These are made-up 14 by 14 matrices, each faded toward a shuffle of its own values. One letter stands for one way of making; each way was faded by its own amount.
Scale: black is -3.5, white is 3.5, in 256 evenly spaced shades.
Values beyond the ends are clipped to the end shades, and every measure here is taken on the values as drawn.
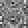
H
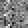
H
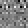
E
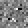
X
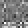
E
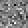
X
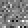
X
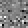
X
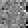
H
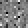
H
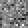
X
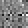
E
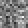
E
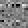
E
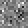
H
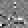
X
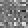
E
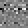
X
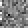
H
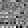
E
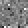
X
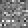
X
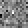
H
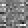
E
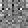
E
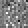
H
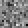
X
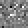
X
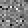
X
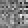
E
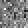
H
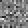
X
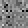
X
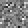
X
